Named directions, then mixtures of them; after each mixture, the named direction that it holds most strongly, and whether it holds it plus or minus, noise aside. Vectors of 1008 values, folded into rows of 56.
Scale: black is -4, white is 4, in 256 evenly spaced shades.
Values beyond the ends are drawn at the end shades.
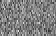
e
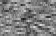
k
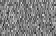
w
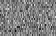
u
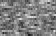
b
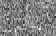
u, minus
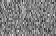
e, plus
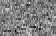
u, plus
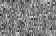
b, plus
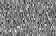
u, minus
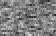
b, minus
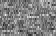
b, plus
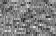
k, plus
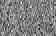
w, plus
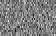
u, plus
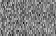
e, minus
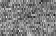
e, minus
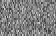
e, plus
